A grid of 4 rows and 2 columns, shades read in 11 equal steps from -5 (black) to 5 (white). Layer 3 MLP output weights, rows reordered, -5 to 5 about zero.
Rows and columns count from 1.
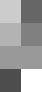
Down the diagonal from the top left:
3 0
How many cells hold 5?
1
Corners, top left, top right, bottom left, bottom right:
3 -1 -2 5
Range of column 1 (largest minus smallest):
5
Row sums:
2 2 2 3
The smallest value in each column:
-2 -1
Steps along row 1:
down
